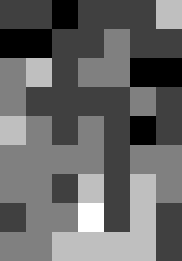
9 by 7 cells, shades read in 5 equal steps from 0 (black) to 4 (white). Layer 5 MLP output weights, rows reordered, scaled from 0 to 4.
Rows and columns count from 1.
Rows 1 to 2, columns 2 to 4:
1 0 1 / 0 1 1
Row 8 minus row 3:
-1 -1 1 2 -1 3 1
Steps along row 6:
same same same down up same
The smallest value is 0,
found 6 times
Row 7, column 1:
2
